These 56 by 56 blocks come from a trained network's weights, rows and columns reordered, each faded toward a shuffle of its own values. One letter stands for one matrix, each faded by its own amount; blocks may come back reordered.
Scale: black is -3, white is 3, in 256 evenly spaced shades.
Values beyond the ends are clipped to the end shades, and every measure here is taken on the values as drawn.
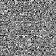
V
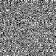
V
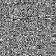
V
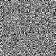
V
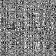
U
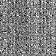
U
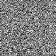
V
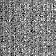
U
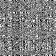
U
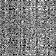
U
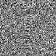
V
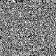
V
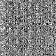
U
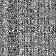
U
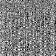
U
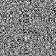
V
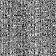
U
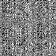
U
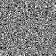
V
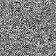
V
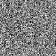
V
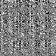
U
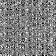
U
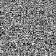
V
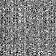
U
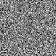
V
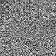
V
